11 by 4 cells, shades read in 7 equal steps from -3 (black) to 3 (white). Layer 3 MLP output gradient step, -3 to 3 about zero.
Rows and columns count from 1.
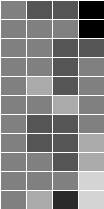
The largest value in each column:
0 1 1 2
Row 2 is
0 0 0 -3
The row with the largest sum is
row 10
